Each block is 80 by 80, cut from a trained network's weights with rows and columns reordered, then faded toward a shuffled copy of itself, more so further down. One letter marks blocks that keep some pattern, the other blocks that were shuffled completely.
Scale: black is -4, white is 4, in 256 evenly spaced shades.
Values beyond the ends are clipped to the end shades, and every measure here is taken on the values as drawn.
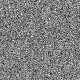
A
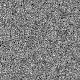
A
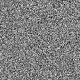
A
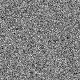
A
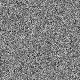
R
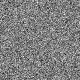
R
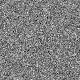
R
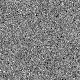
R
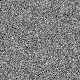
R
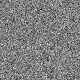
A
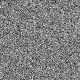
R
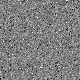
R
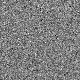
R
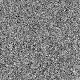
A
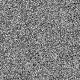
A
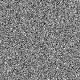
R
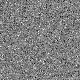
R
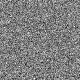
R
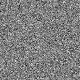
A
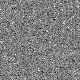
A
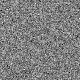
A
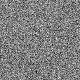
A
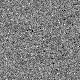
R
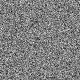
R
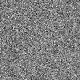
A
